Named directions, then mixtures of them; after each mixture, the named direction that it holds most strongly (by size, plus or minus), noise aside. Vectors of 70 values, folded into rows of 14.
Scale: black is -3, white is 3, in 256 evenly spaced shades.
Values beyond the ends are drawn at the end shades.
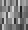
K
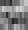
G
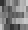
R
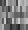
R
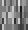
K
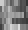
R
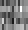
K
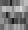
G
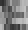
R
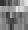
G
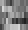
R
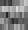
G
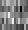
K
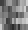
R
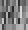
K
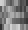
R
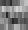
G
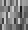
K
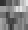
G
